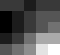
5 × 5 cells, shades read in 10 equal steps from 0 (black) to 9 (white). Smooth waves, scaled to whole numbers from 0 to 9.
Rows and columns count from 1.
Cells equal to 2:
7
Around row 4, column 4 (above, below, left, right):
3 8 4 6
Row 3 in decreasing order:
4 3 2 1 0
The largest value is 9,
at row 5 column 5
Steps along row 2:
up up up same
